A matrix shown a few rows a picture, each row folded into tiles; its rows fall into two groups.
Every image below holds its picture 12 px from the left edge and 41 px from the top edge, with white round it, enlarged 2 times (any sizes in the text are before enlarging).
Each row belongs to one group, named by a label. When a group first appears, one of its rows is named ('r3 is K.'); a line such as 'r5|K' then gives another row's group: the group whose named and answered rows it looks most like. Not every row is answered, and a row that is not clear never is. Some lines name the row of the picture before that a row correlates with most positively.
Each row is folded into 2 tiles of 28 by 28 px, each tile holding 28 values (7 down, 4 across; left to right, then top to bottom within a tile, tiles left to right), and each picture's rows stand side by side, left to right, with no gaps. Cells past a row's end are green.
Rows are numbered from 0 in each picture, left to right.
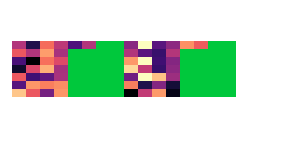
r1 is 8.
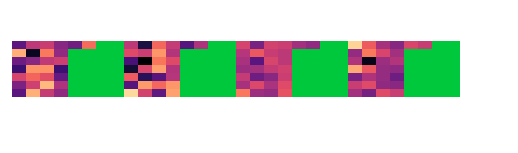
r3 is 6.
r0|8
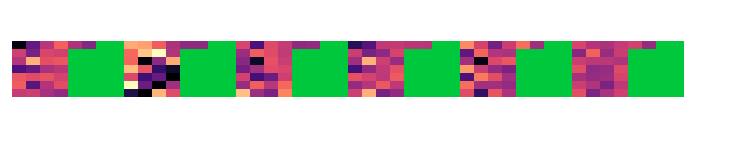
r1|6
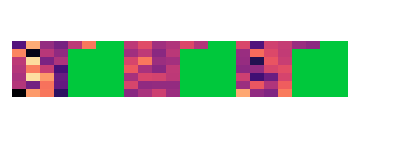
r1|8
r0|8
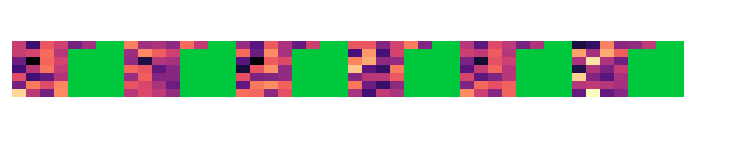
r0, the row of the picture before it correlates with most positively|2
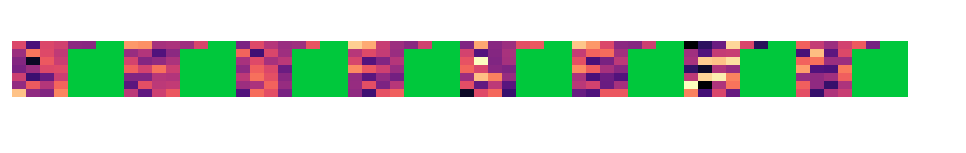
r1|6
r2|8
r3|6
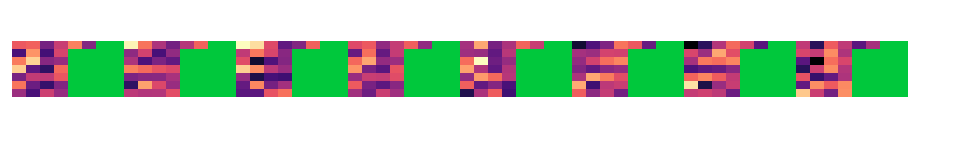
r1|6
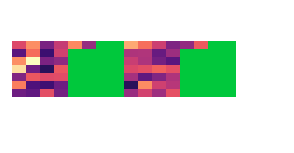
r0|8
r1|6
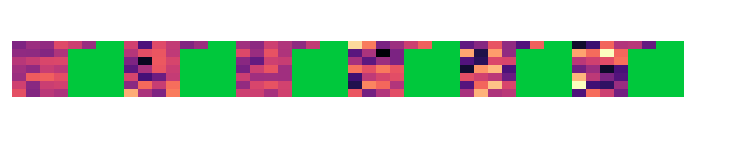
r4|8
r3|6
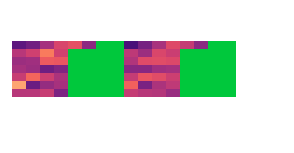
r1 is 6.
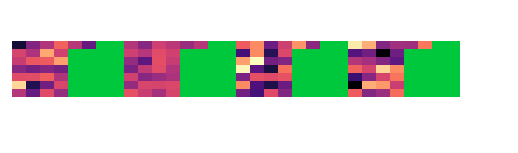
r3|6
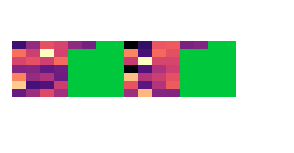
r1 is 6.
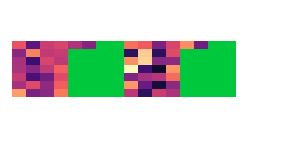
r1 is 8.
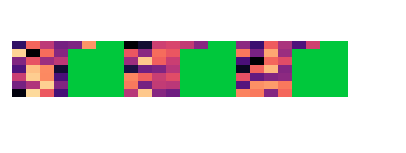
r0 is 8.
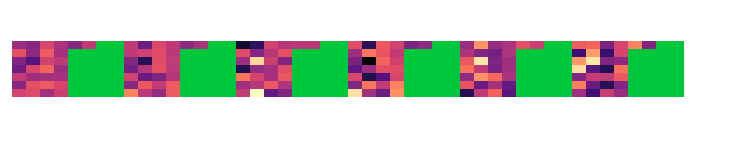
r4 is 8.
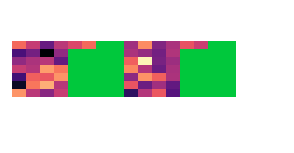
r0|6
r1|8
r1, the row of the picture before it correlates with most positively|4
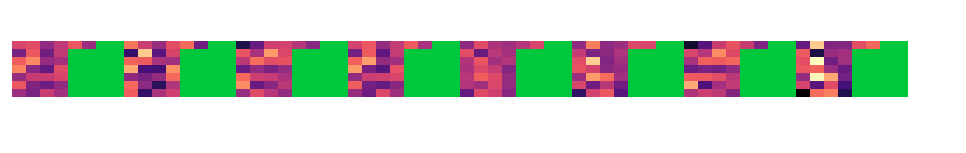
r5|8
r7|8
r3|8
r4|8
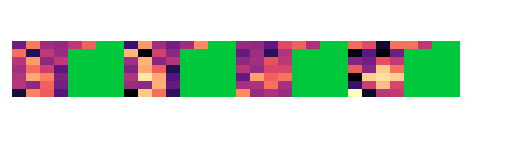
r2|6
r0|8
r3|6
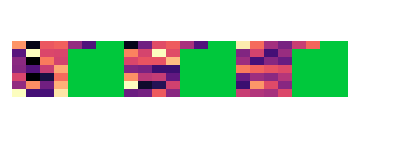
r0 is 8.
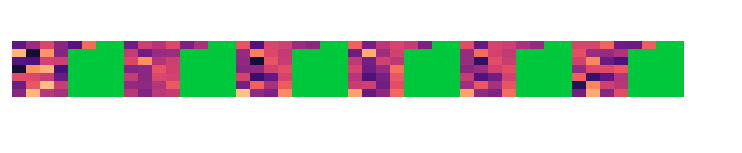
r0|8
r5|6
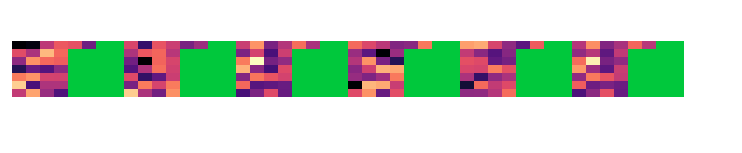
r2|8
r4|6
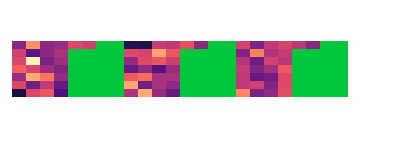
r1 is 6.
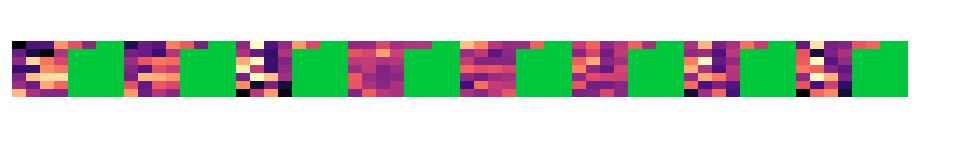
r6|8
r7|8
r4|6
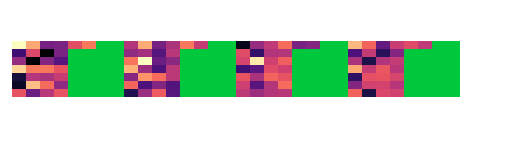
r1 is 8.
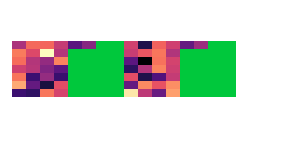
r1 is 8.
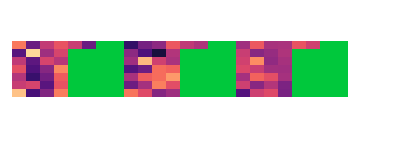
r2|8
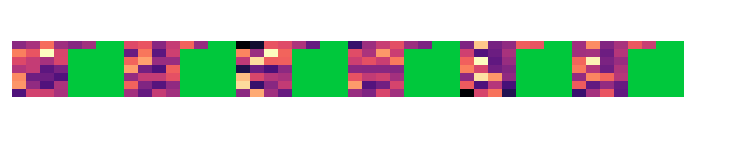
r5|8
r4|8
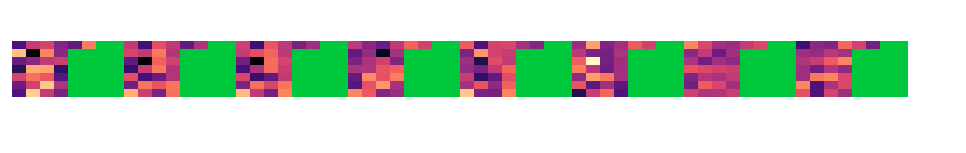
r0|8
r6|6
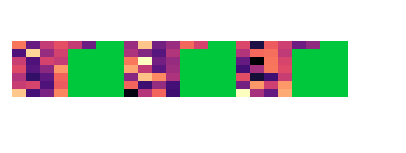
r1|8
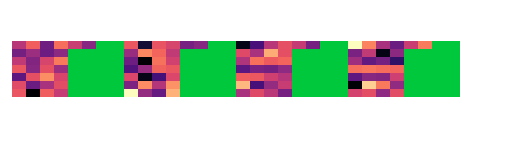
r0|6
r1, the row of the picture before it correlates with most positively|2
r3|6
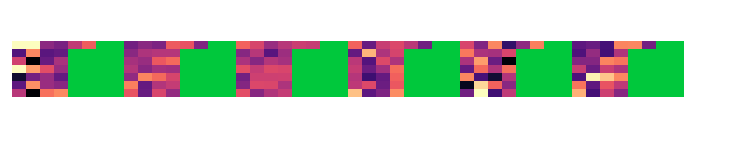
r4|6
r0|6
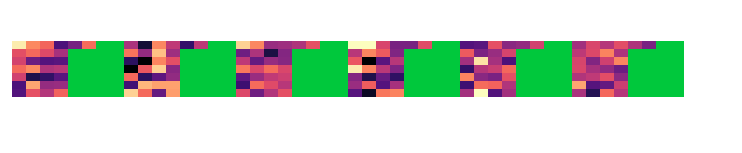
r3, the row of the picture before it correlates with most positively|0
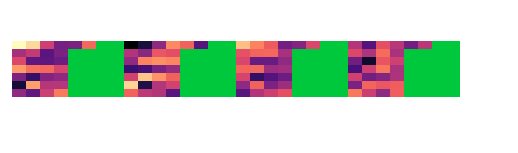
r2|6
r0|6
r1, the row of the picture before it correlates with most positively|5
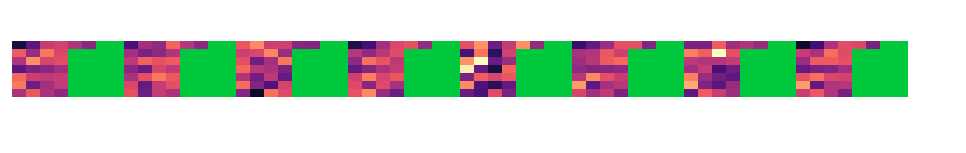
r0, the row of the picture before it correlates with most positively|1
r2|6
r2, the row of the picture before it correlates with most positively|2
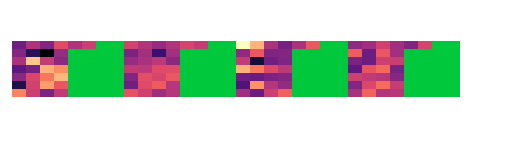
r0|6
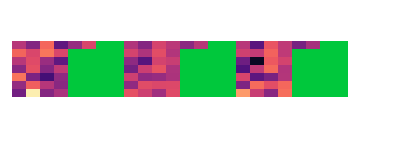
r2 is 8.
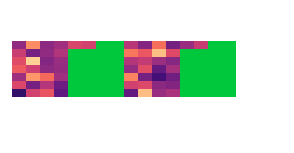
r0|8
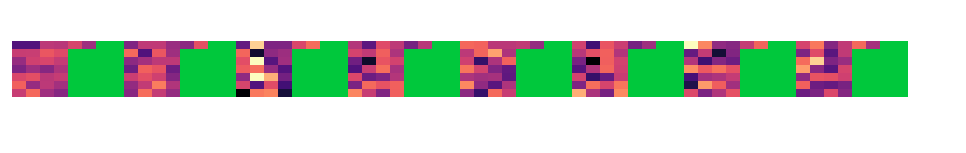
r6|6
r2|8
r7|8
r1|8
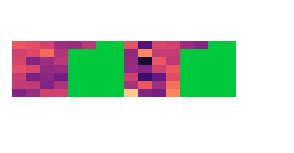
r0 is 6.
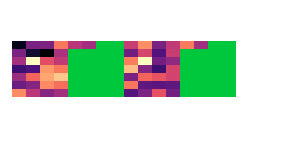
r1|8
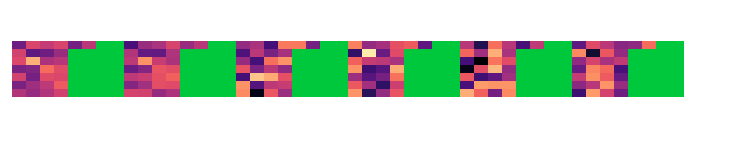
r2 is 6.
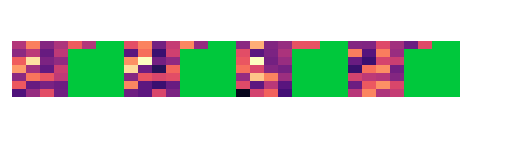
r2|8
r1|8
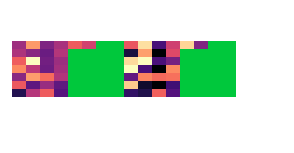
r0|8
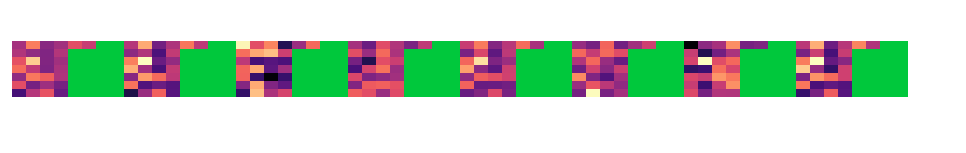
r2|6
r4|8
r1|8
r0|8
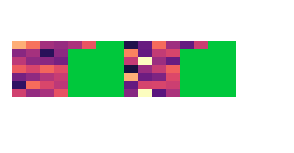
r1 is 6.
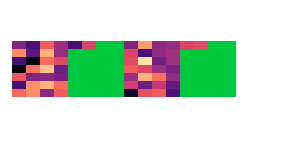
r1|8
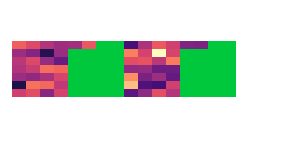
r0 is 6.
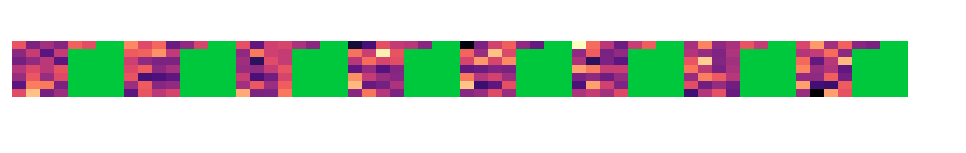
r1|6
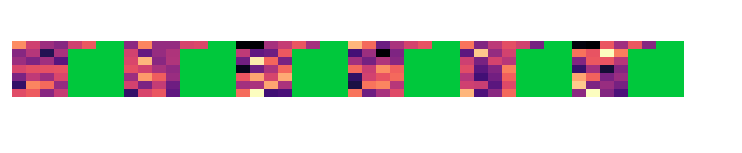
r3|6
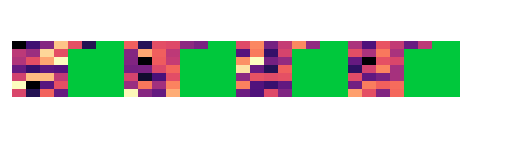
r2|8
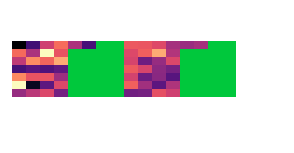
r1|6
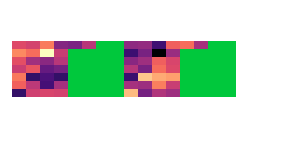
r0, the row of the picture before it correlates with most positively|1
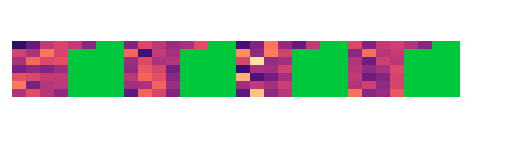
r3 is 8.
